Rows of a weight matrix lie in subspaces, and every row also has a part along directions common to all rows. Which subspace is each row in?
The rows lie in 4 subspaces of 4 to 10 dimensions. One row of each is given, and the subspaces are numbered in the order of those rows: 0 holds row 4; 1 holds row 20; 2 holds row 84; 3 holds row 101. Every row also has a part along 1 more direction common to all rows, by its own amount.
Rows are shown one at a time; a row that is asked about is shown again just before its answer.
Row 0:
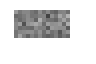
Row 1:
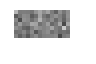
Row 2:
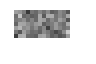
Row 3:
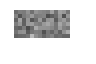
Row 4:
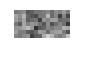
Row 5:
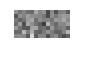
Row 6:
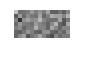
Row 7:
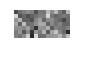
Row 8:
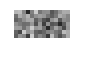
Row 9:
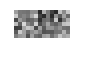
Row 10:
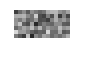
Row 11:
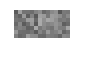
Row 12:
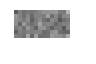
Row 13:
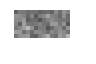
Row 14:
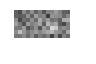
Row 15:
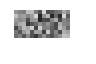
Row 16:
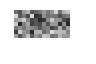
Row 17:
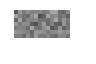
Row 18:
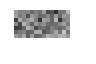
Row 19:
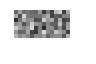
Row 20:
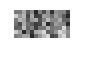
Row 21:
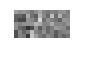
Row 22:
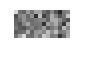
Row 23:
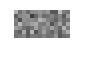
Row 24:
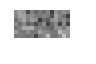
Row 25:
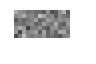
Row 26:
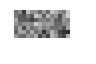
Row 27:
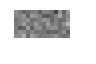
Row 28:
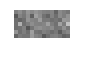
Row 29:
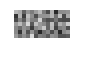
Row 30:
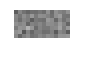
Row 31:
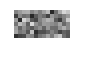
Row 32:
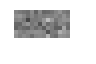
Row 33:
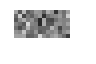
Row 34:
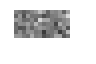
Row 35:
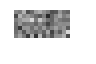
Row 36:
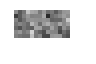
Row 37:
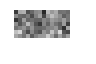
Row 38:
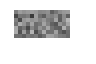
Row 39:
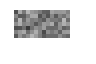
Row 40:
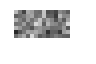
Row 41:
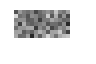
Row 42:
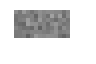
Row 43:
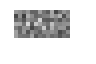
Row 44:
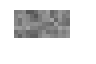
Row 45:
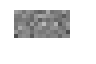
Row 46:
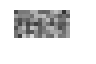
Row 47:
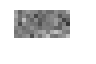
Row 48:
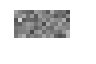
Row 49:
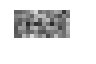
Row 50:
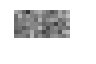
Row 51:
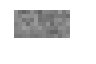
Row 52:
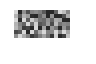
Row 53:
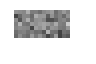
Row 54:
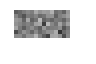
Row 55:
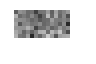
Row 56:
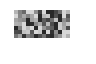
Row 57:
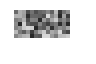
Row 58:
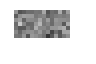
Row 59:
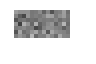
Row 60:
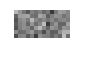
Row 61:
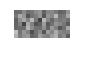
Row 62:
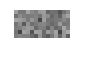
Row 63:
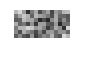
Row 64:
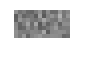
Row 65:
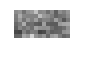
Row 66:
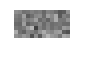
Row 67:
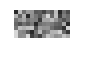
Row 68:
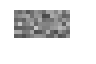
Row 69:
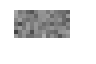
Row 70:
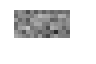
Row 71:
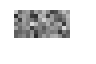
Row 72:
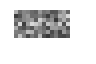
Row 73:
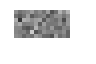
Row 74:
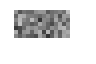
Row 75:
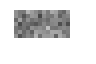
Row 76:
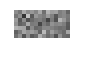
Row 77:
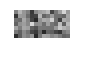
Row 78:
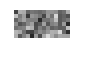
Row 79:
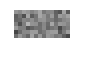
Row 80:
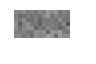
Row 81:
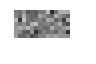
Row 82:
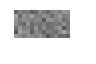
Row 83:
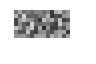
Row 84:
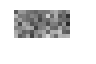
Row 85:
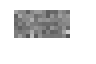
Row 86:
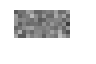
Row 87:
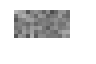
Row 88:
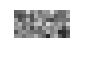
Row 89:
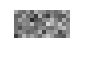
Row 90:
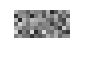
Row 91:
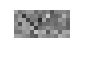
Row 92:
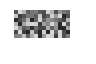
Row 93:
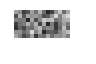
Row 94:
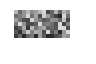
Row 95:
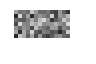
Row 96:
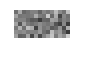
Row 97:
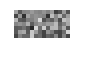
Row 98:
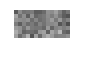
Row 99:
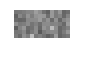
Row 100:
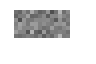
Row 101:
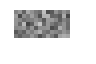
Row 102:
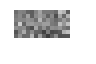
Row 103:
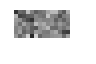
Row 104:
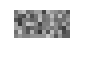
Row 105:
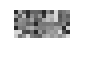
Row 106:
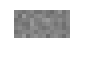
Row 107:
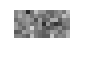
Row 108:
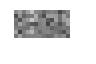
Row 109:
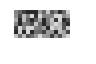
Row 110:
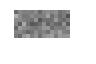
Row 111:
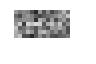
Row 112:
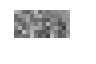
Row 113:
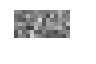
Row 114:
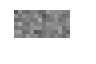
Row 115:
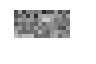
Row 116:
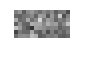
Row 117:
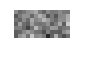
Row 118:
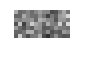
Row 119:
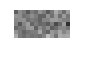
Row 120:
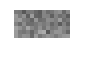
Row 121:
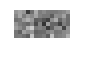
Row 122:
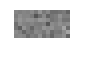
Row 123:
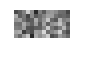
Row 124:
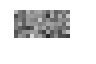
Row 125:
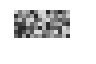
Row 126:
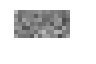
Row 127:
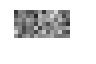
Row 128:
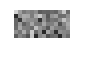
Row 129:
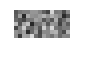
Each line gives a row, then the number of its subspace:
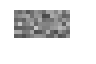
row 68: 3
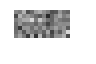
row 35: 1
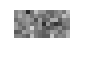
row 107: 1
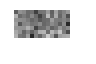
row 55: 2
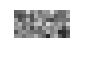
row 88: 1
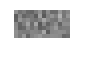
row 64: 3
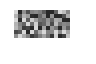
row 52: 0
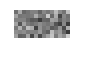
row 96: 1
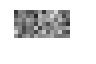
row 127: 3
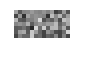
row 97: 2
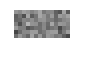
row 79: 3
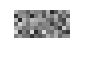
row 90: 0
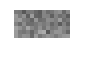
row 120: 3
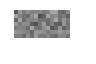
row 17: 0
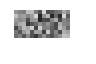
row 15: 3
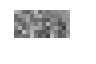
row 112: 1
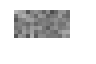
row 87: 1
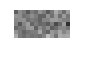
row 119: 1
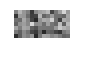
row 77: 0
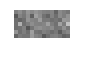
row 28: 0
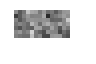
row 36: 0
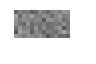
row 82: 0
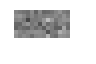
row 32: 1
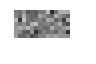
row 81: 0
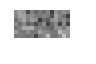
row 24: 1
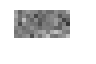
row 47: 0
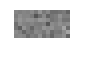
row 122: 1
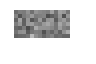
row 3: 0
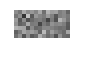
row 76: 3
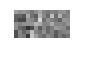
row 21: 3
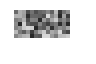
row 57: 0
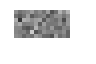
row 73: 0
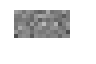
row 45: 1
